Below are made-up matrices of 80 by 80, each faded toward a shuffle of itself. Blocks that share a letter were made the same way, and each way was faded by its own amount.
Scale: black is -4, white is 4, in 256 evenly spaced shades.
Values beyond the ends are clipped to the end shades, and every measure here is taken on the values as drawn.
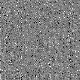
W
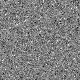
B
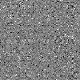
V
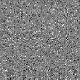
V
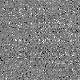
V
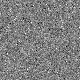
B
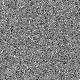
B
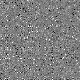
V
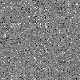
V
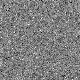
B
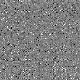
V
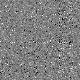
W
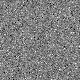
B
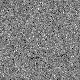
B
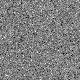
B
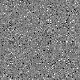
W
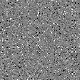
W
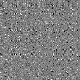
V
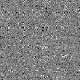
V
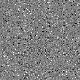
V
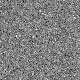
B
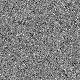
B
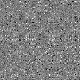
V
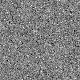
B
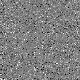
W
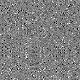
V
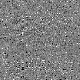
V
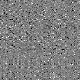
V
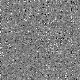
W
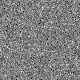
B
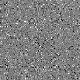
V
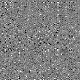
V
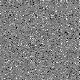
V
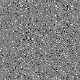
W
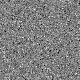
B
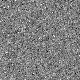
B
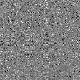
V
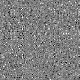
V
